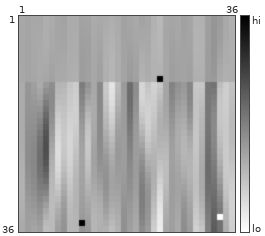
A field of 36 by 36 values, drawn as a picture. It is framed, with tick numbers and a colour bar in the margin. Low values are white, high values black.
Seam: horizontal, 30% of the way down, the top part calmer. Lone odd cells: 3, 2 higher and 1 lower than their neighbours. Calmest part: top left. Slope: none.
